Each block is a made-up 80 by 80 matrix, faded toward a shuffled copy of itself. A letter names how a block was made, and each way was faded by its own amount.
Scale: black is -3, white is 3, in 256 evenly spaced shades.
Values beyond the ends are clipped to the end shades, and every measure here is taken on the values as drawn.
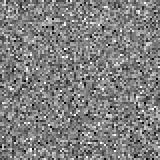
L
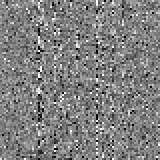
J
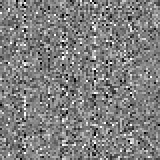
J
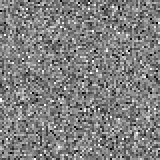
L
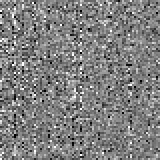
J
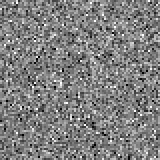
L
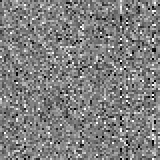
J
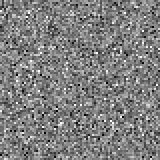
L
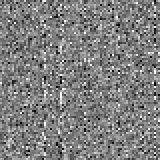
J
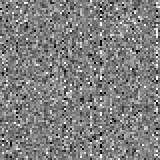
J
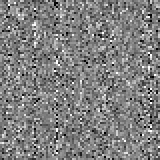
J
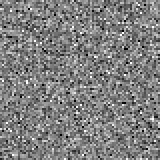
L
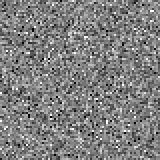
L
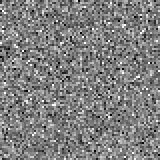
L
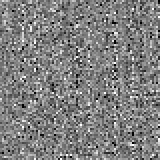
J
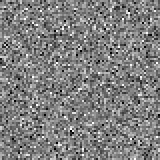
L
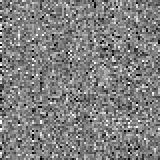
J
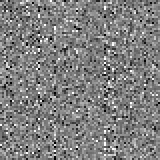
J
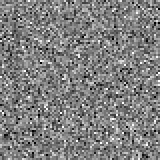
L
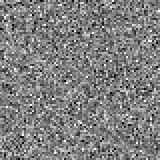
L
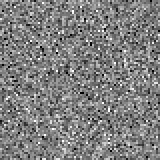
L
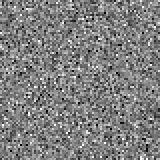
L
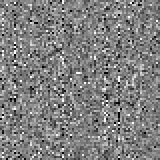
J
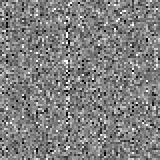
J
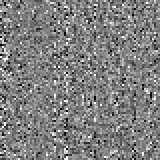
J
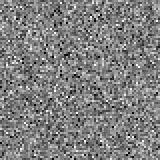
L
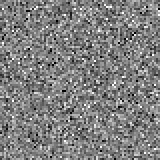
L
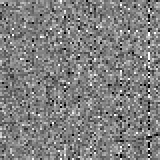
J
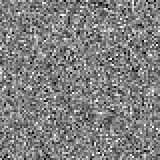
L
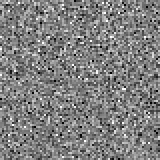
L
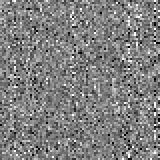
J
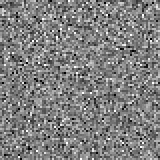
L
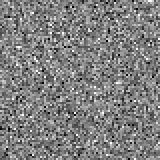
L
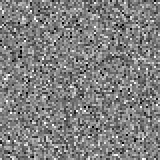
L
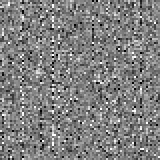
J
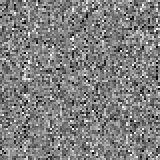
J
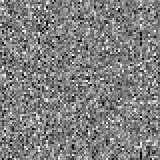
J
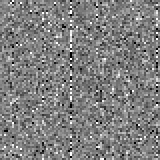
J
